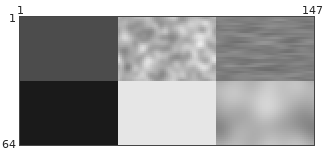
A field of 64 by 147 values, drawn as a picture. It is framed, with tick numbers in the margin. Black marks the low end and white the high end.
The table splits into 2 rows of 3 panels. Panel 1,1: low, flat. Panel 1,2: high, blotchy. Panel 1,3: middling, streaked across, faint in contrast. Panel 2,1: very low, flat. Panel 2,2: very high, flat. Panel 2,3: high, smooth.
